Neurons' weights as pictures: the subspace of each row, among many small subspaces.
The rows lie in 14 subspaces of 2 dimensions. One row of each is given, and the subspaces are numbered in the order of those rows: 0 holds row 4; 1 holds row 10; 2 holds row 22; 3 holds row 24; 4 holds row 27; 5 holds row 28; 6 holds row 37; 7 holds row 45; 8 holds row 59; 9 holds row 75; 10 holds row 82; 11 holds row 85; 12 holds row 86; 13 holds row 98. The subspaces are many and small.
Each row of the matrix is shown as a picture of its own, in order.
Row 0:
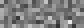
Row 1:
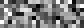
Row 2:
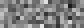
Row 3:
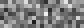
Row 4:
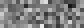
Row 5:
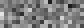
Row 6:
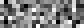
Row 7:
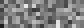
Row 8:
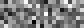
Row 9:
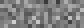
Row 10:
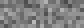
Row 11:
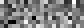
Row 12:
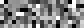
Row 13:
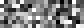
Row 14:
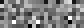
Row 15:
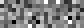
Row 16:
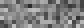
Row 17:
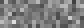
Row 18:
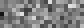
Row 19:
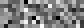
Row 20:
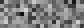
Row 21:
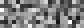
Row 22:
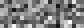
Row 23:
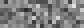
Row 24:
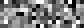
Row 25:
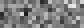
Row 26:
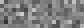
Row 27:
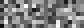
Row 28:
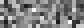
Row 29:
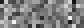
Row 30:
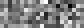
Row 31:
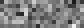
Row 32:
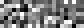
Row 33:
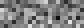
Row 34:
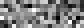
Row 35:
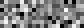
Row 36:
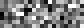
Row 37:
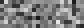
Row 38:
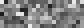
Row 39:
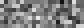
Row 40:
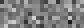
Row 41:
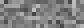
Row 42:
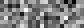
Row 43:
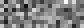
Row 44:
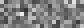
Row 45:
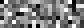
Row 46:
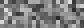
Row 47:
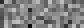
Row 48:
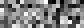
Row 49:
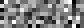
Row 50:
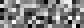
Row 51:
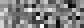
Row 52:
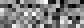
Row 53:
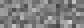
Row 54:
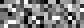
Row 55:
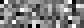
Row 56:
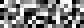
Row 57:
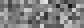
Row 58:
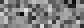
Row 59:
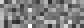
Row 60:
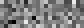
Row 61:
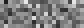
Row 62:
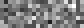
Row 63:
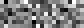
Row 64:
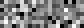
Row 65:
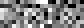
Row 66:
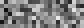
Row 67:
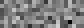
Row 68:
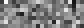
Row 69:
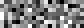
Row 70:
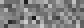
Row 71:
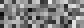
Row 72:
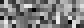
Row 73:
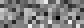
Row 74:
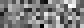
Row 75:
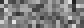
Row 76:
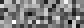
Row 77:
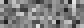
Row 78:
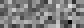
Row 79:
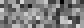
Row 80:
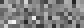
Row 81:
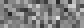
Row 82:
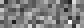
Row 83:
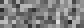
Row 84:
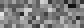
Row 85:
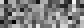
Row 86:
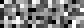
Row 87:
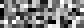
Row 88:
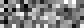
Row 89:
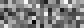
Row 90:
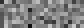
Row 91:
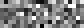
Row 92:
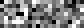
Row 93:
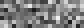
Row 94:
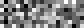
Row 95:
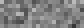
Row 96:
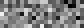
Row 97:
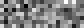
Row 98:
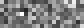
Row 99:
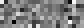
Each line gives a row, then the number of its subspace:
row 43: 4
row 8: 1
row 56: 10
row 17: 11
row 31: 12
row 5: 8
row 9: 7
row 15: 7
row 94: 4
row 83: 3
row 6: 5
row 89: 1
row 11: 11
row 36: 8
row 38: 8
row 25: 12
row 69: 8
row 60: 11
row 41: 6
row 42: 2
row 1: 9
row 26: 13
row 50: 10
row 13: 6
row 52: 6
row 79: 6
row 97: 4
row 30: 2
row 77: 3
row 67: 0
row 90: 8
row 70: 11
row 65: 3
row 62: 5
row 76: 1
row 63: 1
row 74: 0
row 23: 10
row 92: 12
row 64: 0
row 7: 4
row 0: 0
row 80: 11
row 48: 6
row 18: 8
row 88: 4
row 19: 11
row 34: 5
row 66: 9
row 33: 10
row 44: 13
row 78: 2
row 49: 10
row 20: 13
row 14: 7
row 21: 3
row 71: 12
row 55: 7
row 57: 2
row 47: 8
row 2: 0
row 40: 9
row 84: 12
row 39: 6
